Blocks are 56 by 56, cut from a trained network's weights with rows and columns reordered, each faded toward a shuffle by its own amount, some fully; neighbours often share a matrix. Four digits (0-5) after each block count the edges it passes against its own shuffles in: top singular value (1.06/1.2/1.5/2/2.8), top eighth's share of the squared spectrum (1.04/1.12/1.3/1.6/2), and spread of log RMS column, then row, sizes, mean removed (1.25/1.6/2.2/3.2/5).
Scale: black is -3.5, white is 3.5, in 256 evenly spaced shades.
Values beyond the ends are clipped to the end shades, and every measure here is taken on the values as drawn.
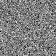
0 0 0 0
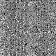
2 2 0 2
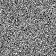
0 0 0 0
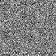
3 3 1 1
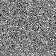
0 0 0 0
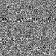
3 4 0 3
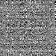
3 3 3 0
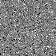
0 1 0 0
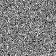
0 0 0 0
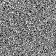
0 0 0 0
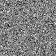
0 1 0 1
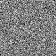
2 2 0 0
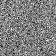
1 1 0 0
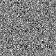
2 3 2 2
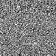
2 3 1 1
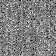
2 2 0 1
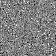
0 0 0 0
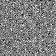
1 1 0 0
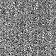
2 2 0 1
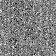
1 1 0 0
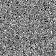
1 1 0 0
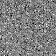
1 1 0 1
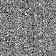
1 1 0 0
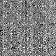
3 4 1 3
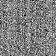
2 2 0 1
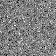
0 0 0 0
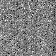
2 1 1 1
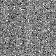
1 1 0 1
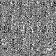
2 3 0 2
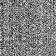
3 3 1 1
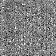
2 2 0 1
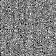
1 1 0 0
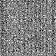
3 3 0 2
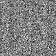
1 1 0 0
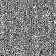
2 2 0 1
